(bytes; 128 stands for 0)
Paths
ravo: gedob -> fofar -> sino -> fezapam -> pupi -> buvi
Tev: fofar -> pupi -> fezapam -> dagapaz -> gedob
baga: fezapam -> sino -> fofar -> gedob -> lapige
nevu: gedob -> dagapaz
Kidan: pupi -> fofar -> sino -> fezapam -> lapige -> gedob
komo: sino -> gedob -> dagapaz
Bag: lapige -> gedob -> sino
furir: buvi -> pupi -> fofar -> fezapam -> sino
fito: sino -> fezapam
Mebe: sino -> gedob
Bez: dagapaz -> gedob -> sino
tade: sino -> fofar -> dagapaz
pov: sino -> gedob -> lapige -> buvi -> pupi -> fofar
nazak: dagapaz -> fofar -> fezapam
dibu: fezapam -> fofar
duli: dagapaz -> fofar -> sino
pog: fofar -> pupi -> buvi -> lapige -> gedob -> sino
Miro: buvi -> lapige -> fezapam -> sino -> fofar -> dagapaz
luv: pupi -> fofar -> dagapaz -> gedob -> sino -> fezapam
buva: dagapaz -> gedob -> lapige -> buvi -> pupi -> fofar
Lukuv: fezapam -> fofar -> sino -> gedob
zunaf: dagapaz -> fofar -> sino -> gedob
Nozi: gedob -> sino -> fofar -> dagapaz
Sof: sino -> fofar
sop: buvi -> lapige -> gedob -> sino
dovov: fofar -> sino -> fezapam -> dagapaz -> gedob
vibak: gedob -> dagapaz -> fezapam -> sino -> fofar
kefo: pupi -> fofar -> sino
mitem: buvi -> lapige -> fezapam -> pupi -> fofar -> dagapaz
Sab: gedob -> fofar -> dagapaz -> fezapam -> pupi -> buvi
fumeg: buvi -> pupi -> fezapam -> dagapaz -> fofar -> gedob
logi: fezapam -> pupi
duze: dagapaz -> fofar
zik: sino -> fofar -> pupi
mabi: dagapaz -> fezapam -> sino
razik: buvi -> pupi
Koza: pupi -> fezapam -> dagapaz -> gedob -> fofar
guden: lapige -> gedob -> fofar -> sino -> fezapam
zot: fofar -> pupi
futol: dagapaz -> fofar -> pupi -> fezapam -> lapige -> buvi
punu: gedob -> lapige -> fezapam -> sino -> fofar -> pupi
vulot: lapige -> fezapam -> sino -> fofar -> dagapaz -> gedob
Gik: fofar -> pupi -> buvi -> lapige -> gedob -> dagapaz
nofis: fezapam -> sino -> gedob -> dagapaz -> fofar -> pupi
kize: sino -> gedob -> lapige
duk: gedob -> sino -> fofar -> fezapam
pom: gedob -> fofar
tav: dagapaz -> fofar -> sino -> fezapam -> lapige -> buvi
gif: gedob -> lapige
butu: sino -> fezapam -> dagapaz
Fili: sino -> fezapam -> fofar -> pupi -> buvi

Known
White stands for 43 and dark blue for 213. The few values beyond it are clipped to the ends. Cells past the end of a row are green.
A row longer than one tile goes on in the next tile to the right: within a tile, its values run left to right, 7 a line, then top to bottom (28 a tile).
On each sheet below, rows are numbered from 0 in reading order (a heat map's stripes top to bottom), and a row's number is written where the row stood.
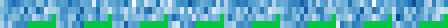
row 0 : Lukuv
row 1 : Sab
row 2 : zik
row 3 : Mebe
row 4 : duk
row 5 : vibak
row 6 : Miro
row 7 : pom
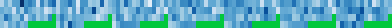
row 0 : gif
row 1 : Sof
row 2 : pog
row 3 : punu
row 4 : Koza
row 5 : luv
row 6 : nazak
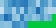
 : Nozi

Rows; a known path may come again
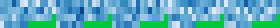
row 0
furir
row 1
nazak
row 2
duli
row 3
Mebe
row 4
kize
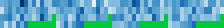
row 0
nevu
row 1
fumeg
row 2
Bez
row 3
ravo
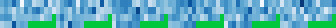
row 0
zik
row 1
Sof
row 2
dibu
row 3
vibak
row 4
mitem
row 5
Bag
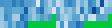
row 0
Sab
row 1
fito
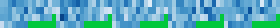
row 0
nofis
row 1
pom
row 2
pog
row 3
mabi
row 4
tav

